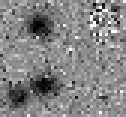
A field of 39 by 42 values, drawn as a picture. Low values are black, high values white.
Mirror symmetry: none. Roughest part: top right. Dips: three. Odd patch: rougher, in the top right.
